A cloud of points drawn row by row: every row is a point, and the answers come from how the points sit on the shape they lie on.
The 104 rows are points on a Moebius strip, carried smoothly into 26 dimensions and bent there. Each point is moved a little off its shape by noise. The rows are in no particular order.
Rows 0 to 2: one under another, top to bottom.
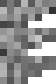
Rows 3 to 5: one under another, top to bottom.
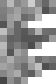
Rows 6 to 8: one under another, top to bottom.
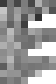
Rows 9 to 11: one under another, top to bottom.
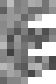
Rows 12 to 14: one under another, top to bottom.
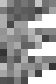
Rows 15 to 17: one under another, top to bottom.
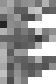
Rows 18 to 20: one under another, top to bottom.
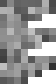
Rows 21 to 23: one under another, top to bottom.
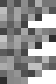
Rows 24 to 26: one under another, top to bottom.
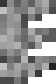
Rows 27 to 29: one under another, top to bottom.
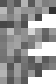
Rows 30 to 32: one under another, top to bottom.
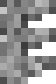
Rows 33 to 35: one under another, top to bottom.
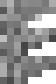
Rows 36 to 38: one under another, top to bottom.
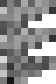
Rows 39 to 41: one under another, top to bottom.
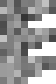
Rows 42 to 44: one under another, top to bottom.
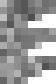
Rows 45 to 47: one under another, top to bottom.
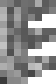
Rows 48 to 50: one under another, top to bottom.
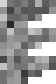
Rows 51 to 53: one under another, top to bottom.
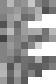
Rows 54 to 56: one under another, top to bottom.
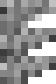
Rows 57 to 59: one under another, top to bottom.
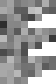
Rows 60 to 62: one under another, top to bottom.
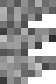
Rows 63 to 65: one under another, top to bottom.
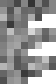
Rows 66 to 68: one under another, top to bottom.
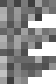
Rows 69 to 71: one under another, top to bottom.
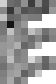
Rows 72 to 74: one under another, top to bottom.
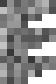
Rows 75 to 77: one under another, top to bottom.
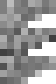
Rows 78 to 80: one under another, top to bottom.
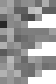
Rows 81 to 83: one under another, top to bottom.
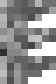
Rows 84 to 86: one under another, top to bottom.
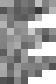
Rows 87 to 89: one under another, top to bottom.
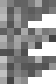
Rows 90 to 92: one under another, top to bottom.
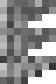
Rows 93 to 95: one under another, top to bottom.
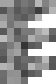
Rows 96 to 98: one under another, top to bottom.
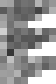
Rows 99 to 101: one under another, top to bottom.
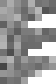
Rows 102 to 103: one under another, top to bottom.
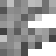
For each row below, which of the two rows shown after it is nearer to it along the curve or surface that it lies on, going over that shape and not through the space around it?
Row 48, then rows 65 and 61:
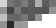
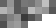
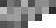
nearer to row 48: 61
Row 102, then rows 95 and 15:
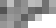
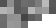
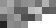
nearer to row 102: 15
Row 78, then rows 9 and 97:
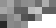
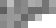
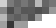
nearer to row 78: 9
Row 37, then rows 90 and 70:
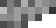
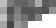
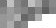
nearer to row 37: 90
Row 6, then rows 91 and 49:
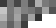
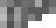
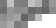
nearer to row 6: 91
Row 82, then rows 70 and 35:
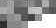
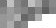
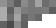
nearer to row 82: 70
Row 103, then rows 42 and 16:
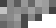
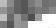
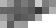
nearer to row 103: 42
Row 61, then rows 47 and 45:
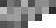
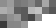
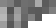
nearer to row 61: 45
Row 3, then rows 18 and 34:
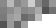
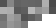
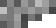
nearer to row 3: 18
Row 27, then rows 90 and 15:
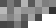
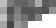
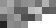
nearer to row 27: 90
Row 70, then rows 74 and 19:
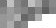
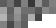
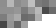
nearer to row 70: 19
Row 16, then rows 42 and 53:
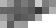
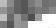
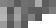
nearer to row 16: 42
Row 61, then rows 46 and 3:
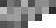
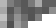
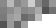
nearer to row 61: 46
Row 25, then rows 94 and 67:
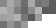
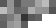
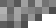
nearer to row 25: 94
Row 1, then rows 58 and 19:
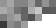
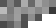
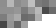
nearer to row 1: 19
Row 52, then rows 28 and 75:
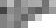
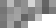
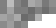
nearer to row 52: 75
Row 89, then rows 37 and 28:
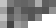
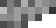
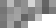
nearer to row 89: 37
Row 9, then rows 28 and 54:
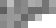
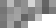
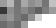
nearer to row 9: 54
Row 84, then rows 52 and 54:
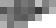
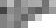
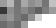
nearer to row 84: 54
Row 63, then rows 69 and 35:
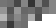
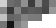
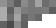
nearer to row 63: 69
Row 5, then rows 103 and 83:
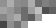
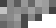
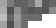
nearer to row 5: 103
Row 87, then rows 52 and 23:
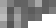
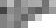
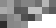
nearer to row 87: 52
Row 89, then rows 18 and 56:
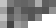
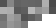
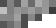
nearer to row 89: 56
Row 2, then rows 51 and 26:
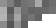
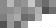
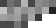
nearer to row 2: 26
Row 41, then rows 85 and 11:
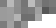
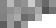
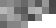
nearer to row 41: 85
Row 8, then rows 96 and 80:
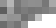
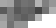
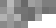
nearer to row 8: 80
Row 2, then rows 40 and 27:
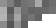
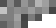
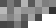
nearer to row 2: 27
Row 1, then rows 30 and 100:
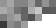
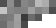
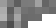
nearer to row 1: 30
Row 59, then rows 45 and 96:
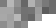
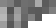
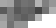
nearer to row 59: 96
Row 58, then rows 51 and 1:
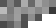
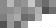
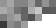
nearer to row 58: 1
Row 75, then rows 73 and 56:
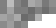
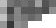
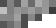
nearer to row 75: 73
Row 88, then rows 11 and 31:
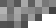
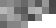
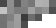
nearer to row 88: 31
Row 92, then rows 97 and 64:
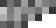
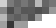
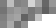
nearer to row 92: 97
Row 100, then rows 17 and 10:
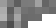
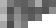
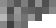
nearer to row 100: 17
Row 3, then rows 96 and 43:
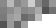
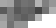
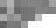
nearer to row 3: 43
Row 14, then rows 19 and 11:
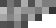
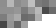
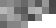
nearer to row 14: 11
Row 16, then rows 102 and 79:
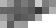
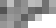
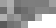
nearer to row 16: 79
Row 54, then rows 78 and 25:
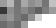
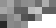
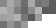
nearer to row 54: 25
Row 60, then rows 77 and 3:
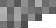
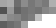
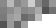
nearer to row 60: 77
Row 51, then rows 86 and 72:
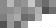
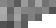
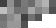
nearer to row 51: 72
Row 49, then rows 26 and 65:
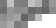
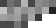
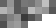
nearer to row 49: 65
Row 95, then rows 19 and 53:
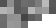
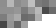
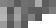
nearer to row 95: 19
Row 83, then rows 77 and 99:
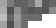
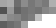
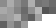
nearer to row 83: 77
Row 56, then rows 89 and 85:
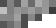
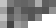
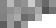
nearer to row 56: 89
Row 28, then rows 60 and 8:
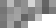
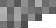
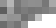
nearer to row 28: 8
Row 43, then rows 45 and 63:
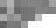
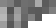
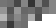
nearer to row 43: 45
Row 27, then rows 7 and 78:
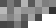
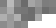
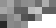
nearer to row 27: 78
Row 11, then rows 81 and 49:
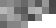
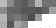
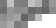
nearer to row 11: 49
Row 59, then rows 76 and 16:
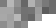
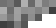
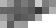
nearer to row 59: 16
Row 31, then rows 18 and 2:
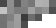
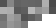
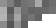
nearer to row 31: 18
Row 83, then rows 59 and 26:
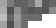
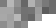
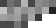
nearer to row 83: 26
